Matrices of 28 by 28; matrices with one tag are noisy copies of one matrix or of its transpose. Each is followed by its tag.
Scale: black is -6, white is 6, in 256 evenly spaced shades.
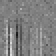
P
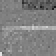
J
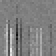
P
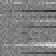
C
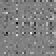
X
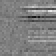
P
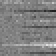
C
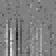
P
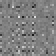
X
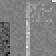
J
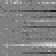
C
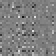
X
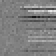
P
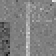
J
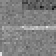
J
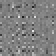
X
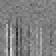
P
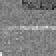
J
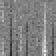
C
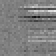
P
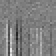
P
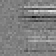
P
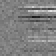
P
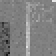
J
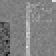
J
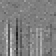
P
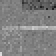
J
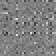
X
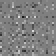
X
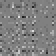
X
